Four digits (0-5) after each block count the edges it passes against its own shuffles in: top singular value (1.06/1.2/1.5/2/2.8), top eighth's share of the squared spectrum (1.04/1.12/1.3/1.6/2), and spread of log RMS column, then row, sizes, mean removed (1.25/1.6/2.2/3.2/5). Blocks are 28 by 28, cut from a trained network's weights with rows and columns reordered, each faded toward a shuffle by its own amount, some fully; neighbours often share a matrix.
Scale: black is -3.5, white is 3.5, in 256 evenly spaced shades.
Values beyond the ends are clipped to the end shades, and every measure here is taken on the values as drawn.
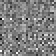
3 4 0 2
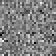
3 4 0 2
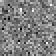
0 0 0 0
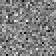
0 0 0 0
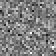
0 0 0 0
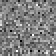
1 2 0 1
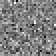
1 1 0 0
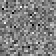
0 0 0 0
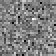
0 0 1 0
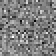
3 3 0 1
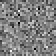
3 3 0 0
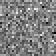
0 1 0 0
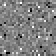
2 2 1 1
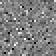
0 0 0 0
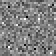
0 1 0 0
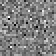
1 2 0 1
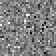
0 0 0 0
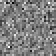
1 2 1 0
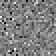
0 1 0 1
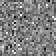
1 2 1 0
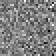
2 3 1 1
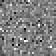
1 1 0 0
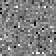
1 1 0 0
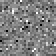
0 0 0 0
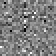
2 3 1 1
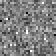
2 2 0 1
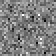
0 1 0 0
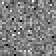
1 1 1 0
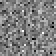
2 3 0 1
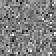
1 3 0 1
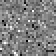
1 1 0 0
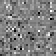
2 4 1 1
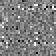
2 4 1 2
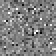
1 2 0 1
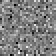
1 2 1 0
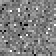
1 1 0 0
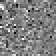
2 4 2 1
